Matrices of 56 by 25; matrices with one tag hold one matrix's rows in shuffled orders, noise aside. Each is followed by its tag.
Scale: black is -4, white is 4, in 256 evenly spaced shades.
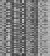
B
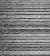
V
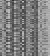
B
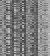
B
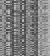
B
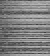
V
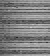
V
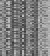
B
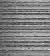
V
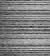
V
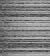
V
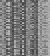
B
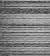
V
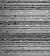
V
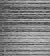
V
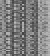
B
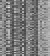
B
